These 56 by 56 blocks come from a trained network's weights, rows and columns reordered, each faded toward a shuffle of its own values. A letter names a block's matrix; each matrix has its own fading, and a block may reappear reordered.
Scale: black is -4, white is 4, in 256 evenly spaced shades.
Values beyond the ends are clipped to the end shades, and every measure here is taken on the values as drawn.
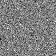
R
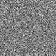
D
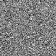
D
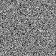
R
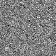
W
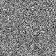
D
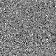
W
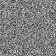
D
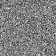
W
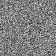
R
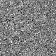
W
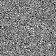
W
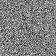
R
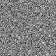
D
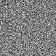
D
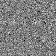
W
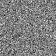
W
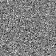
W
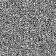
W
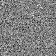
R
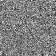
D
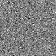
W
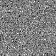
W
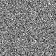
W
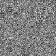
D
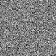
D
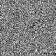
D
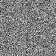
R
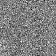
W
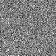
D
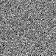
W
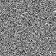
D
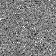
W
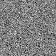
R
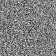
R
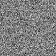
D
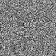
D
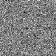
D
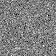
R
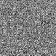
D
